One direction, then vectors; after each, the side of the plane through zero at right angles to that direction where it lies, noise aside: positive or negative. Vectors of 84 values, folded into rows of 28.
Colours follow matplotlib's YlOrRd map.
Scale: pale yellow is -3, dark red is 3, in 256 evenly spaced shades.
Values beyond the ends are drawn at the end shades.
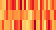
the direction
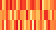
positive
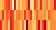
negative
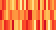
negative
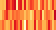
positive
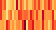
negative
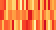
negative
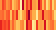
negative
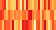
negative
